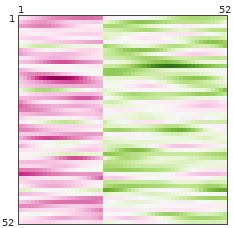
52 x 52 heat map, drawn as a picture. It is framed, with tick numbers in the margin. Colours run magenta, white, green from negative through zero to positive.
A vertical seam about 40% of the way across splits the table, and the right part is higher. On average the colour sits 50% of the way up the scale. The grain runs across in streaks. The ninth with the highest average is the top right.
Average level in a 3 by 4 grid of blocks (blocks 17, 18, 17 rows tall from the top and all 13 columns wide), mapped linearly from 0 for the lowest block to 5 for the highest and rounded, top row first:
0 2 5 5 | 1 2 4 4 | 0 2 4 4
